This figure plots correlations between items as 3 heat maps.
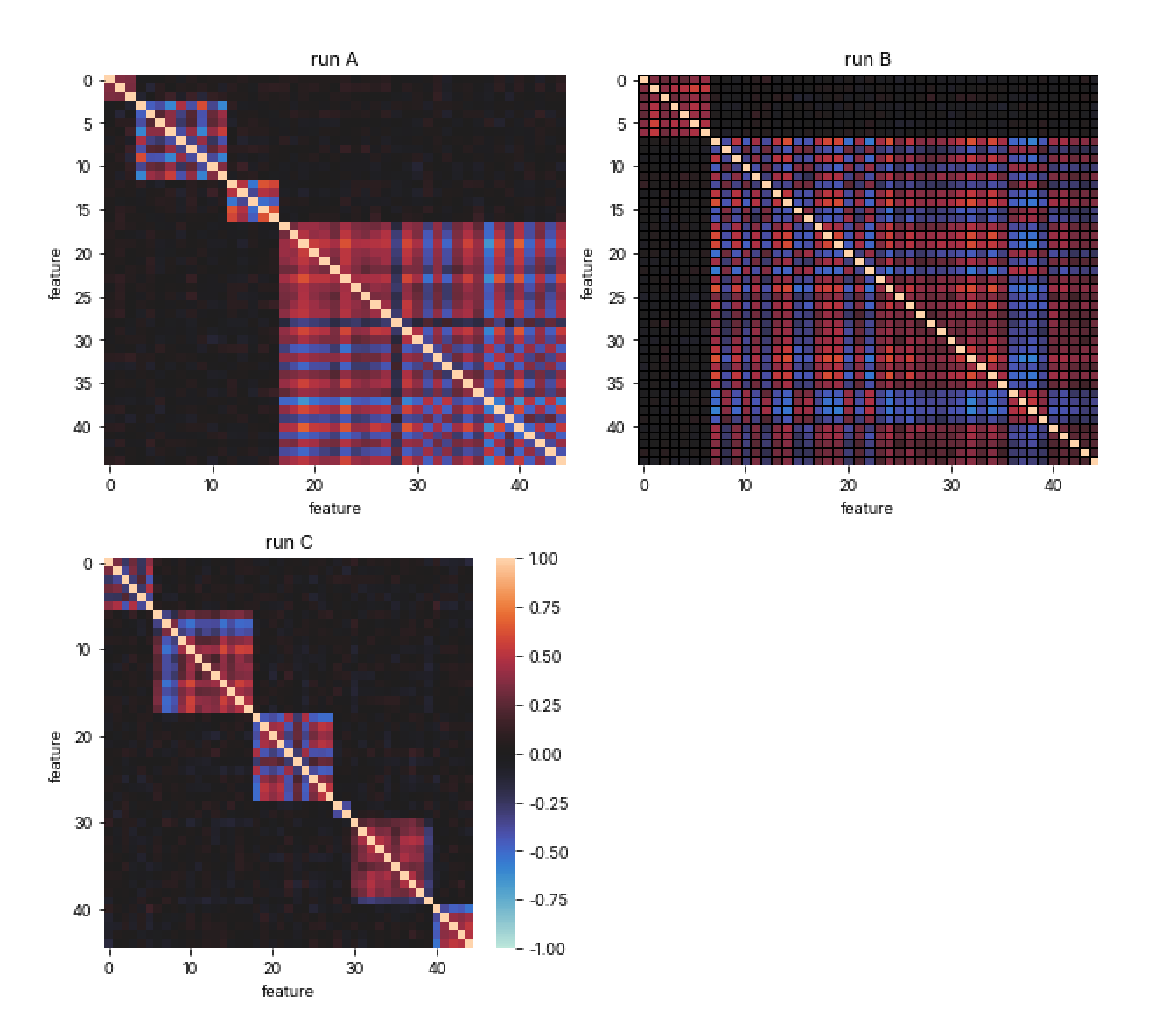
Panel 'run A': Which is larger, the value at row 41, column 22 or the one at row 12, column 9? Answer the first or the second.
the second
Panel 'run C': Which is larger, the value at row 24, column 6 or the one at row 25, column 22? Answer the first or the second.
the first
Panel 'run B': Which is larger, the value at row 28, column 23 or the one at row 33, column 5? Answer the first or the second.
the first
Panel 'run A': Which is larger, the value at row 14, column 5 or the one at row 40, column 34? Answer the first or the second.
the second
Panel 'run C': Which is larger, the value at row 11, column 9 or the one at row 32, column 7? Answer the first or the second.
the first
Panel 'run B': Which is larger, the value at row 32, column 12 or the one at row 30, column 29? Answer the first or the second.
the second
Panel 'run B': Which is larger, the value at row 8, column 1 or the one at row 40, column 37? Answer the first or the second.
the first
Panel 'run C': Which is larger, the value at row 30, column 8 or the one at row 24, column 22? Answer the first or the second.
the second
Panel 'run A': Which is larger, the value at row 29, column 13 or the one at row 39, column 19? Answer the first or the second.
the first
